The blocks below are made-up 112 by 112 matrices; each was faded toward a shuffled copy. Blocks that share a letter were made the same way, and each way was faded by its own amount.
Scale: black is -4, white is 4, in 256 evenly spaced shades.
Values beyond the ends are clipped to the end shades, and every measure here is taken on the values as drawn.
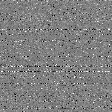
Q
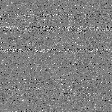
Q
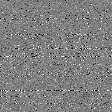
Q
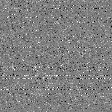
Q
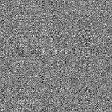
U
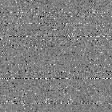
Q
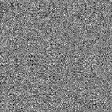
U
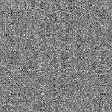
U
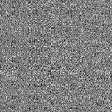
U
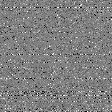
Q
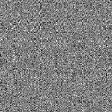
U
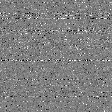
Q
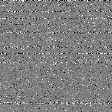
Q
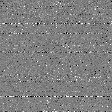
Q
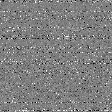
Q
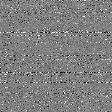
Q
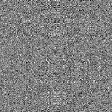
U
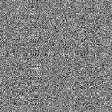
U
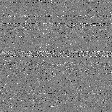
Q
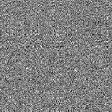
U
